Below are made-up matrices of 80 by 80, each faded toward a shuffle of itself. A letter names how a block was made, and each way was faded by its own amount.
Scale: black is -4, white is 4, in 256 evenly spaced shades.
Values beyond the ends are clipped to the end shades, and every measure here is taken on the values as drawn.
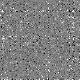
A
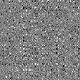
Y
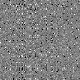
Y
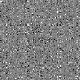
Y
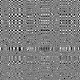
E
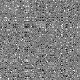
Y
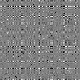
E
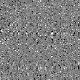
Y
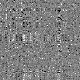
Y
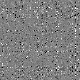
A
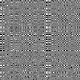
E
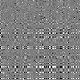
E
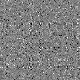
Y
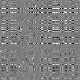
E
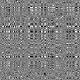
E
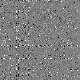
A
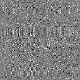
Y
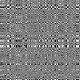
E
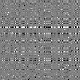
E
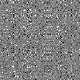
Y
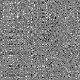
Y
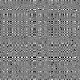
E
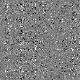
A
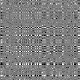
E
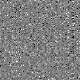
Y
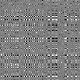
E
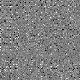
Y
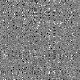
Y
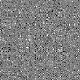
Y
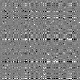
E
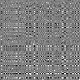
E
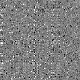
Y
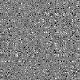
Y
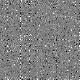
A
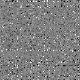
A
